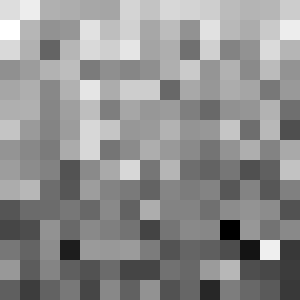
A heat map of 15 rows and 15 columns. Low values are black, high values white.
Slope: up to the top. Odd rows or columns: none. Roughest part: bottom right. Odd patch: rougher, in the bottom right. Stripes: none.
